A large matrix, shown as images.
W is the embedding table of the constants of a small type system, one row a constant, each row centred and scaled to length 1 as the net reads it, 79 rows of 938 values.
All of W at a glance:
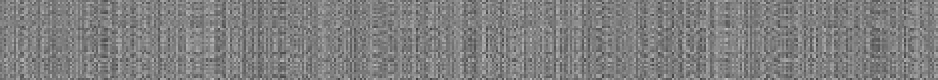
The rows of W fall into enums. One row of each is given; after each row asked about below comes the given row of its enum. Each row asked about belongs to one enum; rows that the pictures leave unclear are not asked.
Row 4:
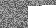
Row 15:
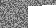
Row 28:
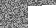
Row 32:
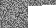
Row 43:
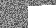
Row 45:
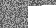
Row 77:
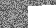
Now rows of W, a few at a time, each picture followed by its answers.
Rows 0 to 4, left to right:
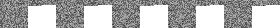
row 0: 45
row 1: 28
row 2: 77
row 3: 77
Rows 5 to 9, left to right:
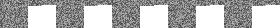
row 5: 45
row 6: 43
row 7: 15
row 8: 77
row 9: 43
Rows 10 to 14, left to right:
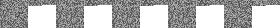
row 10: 32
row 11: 45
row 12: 45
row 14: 4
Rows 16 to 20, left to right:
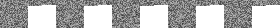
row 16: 43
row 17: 77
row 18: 28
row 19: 77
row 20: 4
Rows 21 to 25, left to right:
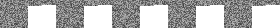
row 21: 43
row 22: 4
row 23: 77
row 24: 4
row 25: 43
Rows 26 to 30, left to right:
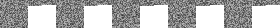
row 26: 43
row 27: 43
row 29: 28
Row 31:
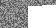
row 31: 15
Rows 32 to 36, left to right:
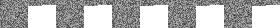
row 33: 77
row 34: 45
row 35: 43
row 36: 28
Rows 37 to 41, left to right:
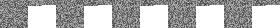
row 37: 4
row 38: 28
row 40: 45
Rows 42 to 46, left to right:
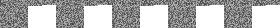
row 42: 15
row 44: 45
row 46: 45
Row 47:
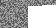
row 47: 15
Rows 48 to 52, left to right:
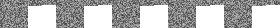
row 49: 15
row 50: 28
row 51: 15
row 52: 77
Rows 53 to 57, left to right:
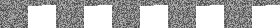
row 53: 77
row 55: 43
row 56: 45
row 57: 45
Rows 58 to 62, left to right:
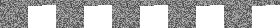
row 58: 15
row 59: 4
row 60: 4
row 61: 4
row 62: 77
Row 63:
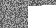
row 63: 45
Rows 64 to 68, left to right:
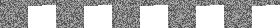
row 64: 15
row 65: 15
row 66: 45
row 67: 77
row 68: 77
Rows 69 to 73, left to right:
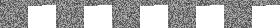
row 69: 15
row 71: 32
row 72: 45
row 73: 4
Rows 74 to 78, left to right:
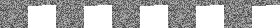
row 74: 77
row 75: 43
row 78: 28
